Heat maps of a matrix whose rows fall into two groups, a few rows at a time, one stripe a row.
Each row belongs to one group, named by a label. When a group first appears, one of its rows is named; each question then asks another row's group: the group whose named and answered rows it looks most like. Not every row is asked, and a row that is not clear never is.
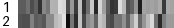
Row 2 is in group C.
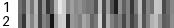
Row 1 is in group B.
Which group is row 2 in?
B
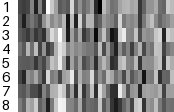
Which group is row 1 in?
C
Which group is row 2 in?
C
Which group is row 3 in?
C
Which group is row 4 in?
B
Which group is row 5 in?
C
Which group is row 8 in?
B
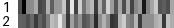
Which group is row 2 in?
C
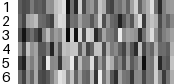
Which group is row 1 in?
C
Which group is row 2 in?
B
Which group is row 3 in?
C
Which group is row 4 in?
B
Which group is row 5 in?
B
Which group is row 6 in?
B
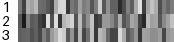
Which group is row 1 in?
B
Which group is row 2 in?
C
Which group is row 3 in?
C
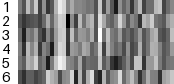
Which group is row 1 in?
B
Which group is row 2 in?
C
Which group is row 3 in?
B
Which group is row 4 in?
B
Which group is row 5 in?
B
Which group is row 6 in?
C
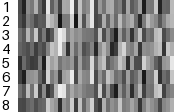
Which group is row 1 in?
B
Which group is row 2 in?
C
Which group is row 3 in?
B
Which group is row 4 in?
C
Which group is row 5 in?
C
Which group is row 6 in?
B
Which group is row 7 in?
B
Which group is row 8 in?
C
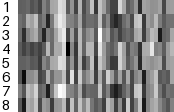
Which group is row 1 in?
C
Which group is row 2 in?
B
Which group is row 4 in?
C
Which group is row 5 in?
C
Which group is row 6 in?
B
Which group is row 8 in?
B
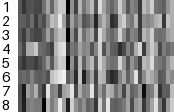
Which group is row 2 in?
C
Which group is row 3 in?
C
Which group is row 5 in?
C
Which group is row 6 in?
C
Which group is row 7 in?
B
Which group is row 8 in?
B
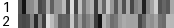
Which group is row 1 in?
B
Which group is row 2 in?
C
